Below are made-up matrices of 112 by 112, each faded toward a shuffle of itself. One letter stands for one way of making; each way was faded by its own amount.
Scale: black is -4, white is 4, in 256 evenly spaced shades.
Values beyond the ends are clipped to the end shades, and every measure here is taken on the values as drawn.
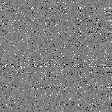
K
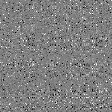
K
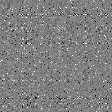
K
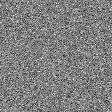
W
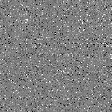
K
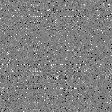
K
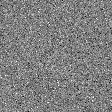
W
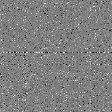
K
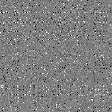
K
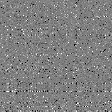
K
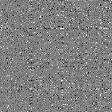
K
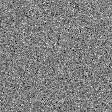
W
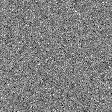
W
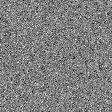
W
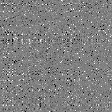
K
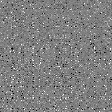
K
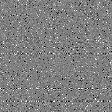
K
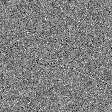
W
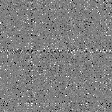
K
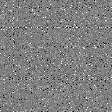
K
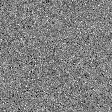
W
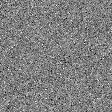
W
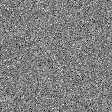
W
